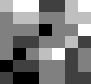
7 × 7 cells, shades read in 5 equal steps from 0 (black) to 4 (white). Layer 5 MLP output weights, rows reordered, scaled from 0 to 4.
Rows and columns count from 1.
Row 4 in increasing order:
1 1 1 2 2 2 3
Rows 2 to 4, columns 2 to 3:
3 3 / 2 2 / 1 1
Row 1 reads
3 4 4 1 1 3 4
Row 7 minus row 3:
-1 -2 -2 2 0 -1 -3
